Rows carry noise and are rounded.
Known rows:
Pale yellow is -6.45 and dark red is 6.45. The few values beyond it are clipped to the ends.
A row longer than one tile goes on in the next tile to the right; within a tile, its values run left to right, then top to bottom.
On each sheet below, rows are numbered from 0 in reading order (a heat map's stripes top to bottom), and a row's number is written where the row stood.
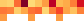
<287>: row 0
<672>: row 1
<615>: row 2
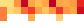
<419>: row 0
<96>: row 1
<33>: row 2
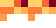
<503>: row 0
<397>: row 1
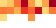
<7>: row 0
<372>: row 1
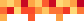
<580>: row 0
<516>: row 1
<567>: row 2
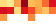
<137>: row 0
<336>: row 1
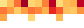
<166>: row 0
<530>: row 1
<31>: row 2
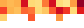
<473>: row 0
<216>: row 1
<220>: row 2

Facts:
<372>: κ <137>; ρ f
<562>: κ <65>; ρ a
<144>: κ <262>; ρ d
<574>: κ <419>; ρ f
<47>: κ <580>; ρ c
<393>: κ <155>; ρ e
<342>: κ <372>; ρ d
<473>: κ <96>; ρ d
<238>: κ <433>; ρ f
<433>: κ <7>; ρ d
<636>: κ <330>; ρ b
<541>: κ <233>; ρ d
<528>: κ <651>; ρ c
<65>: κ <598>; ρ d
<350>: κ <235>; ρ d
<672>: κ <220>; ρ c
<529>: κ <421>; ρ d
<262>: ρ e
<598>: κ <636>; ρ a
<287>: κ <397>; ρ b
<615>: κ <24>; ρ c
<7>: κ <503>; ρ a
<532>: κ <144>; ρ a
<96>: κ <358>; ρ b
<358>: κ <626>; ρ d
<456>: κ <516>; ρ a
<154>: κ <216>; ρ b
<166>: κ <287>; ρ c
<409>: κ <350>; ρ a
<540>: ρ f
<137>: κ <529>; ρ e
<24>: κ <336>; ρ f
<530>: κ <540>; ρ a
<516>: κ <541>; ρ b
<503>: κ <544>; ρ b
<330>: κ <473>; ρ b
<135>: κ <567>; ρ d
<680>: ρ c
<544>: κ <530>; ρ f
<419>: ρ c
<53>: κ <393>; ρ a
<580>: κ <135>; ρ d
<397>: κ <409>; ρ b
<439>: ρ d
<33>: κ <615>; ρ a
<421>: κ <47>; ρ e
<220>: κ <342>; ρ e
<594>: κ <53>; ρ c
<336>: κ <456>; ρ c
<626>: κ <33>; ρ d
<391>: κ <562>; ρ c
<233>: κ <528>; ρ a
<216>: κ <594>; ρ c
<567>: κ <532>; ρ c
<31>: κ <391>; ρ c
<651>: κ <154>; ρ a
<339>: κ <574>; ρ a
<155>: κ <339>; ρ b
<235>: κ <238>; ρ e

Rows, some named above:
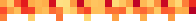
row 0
<541>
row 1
<473>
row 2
<419>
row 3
<65>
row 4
<672>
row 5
<439>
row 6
<651>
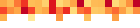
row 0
<456>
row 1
<598>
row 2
<47>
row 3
<391>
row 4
<680>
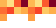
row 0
<238>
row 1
<238>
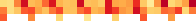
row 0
<594>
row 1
<336>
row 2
<65>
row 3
<562>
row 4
<33>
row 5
<155>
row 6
<567>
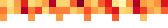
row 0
<53>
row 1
<567>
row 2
<503>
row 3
<541>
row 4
<393>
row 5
<626>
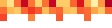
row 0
<154>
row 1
<24>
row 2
<528>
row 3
<574>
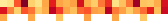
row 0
<235>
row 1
<339>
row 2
<358>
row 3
<233>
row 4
<166>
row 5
<532>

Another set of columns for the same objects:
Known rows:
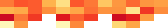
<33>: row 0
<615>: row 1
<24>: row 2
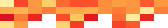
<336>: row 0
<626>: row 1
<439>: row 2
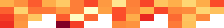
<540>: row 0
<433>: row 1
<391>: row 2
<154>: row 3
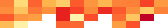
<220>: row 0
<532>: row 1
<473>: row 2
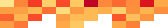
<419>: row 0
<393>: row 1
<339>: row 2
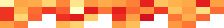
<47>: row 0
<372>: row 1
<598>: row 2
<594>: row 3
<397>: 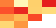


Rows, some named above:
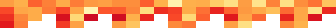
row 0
<238>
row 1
<541>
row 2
<651>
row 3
<47>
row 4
<516>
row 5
<528>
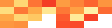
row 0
<155>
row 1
<439>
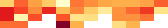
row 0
<532>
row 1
<503>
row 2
<96>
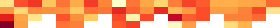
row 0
<544>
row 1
<574>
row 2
<567>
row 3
<33>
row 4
<96>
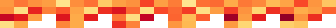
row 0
<24>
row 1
<528>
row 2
<65>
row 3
<235>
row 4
<233>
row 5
<456>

